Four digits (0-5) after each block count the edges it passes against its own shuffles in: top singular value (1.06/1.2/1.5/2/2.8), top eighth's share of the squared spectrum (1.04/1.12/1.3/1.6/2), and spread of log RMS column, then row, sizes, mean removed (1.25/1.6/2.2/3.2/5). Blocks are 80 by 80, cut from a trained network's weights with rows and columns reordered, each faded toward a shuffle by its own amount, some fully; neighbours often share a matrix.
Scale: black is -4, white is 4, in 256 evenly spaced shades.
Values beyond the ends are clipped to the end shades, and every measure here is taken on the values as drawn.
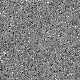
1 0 0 0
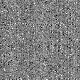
2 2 0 1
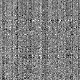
4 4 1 3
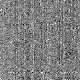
3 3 1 2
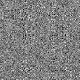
3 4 2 2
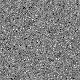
0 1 0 0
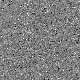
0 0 0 0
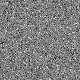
0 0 0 0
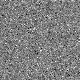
0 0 0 0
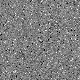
1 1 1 0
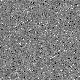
0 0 0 0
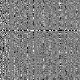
4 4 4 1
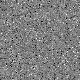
1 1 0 0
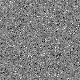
2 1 0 0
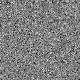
2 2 0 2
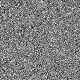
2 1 0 0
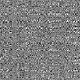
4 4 2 3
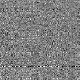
3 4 2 2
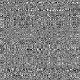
4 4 2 3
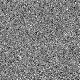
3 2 0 1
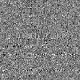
3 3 0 2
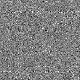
3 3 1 2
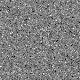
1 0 0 0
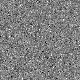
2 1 0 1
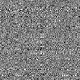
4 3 1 3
